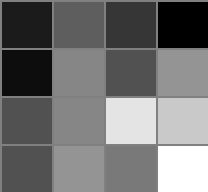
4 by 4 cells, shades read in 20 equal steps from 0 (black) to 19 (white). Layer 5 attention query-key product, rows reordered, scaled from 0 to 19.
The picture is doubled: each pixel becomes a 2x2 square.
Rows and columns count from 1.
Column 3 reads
4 6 17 9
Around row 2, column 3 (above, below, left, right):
4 17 10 11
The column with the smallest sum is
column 1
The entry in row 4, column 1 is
6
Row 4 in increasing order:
6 9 11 19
